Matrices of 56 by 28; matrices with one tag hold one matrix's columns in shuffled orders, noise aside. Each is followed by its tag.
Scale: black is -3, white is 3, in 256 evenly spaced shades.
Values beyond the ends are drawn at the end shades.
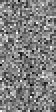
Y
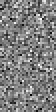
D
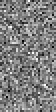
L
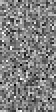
Y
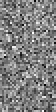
Y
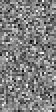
L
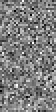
L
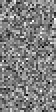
D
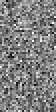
Y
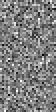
D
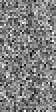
Y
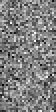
Y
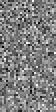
L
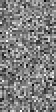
Y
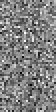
Y
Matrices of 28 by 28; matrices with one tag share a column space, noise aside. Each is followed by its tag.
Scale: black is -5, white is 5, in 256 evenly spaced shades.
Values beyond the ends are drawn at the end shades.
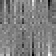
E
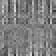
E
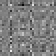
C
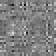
C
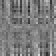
E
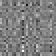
C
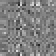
C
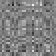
C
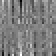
E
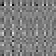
C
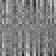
E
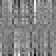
E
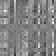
E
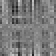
E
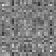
C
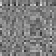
C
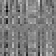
E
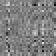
C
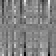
E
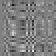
C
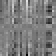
E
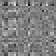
C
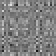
C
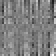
E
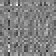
C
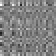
C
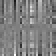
E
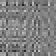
C
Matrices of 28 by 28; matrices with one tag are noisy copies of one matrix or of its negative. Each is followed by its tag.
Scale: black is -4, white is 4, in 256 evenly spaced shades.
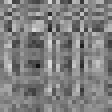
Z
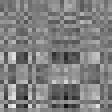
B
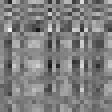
Z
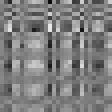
Z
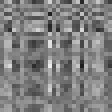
Z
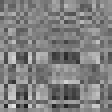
B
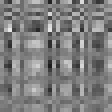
Z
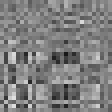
B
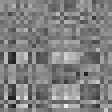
B
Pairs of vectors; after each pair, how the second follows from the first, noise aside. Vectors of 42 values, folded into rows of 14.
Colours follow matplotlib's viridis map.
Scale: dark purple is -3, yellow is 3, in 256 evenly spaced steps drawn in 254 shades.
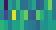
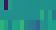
partly zeroed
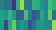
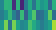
sign-scrambled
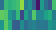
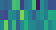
sign-scrambled
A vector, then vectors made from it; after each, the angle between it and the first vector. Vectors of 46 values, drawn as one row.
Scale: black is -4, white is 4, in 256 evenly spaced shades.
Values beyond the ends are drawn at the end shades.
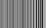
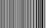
nearly parallel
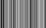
orthogonal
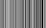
partly aligned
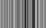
orthogonal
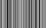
orthogonal
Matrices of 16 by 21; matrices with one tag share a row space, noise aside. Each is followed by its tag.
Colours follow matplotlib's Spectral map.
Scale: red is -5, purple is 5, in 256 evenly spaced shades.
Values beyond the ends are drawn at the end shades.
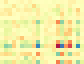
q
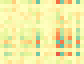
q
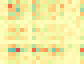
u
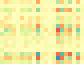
q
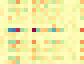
u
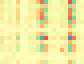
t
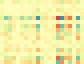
q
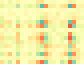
t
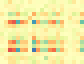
u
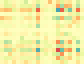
q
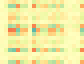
u
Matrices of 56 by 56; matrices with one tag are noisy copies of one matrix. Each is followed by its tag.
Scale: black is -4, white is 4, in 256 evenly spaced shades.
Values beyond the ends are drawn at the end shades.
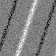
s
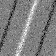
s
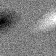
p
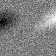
p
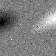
p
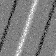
s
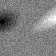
p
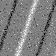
s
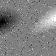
p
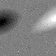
p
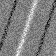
s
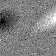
p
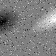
p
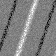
s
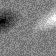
p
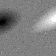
p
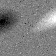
p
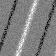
s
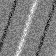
s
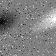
p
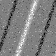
s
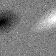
p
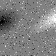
p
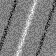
s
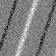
s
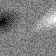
p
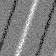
s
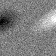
p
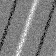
s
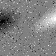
p
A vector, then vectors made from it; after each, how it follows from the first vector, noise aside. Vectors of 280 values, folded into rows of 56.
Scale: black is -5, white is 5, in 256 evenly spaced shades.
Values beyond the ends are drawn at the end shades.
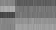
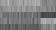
reversed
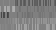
partly zeroed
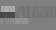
partly zeroed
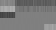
partly zeroed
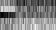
scaled up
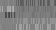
partly zeroed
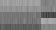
reversed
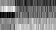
scaled up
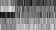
scaled up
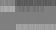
partly zeroed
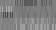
partly zeroed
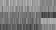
reversed
